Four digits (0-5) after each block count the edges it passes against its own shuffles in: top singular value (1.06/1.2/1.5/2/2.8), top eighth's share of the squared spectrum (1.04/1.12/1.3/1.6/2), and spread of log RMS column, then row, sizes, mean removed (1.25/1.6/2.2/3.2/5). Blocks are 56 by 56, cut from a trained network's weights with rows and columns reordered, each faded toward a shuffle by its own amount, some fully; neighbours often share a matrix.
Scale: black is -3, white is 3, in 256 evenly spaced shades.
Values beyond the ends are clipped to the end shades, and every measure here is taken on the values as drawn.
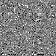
3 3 1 2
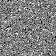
1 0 0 0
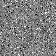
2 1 0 0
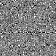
3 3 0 1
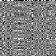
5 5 3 3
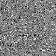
3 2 1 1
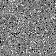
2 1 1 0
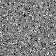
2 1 0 0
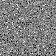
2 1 0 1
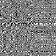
4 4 2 3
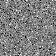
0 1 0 0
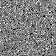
0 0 0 0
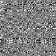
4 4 1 3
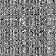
4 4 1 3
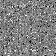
1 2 0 1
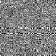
4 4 2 3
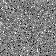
0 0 0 0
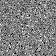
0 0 0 0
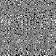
3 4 2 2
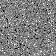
0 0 0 0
